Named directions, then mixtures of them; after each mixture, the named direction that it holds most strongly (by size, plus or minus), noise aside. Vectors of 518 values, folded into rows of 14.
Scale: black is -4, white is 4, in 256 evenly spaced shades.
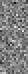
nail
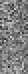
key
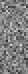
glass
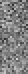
key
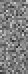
nail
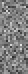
glass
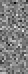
nail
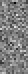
nail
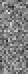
glass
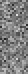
key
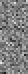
nail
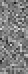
nail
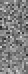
key
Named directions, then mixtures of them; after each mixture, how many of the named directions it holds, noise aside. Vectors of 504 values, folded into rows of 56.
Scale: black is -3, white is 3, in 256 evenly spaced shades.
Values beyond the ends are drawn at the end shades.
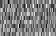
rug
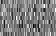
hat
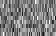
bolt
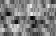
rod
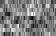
two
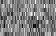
three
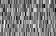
two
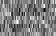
three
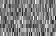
one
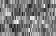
three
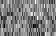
three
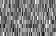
one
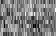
two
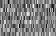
one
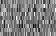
one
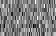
two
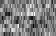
two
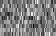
three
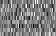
three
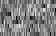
two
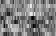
two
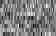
three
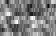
one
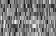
three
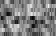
one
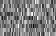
three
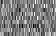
three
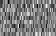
one
